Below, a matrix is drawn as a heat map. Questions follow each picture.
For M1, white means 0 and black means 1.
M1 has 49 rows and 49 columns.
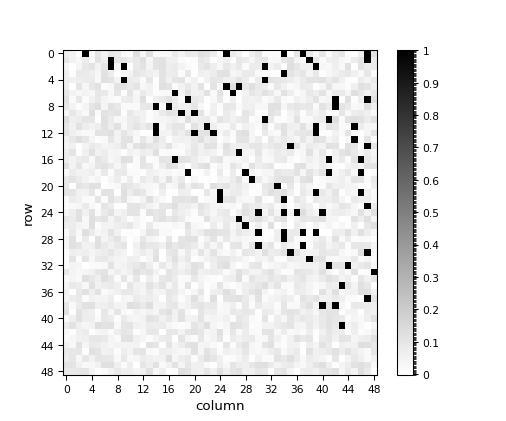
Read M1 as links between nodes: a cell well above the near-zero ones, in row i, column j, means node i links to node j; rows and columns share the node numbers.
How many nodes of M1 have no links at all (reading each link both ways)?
0
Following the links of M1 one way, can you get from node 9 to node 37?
yes
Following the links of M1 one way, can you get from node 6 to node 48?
no
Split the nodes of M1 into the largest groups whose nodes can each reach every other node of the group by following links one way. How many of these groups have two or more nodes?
0
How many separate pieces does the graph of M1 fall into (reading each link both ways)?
1
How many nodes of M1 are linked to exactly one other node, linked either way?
5
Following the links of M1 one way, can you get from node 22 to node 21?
no
